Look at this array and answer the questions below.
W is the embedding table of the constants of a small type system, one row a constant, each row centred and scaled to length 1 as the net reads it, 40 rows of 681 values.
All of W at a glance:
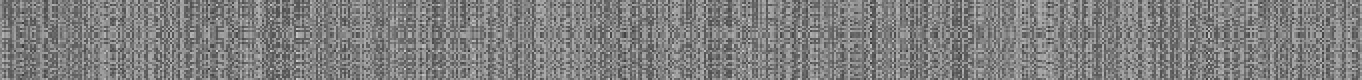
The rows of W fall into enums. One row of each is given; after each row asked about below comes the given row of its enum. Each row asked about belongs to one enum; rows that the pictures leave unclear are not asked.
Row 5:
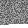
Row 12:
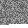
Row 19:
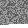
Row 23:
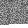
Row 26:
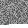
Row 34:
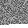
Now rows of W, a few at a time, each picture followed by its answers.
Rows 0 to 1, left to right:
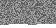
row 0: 5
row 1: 19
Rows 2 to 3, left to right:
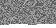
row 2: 34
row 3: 19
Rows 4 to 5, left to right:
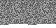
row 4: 5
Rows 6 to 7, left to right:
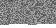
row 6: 23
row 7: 19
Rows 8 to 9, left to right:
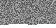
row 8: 5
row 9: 34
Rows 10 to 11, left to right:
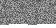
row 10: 12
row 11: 23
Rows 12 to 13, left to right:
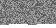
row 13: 19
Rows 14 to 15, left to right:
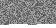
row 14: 26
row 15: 19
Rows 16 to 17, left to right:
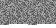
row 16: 26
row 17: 26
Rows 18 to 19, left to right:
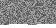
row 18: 26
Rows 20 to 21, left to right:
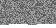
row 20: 12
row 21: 19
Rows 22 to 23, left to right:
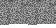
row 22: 23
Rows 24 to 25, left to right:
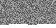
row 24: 12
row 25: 34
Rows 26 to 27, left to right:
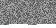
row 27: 5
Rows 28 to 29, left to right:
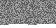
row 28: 5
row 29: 12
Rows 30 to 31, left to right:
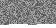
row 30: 26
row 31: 19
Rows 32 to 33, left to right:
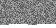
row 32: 12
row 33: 26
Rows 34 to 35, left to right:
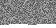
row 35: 5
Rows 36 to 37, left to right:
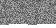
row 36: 12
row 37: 23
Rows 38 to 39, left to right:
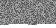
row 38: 5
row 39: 26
